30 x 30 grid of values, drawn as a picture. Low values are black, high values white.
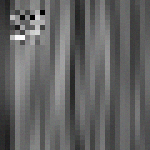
Grain: streaks running down. Odd patch: rougher, in the top left. Roughest part: top left.
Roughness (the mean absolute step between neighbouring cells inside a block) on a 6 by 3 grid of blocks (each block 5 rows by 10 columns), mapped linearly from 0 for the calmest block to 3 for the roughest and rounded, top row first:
310 / 310 / 010 / 010 / 000 / 000
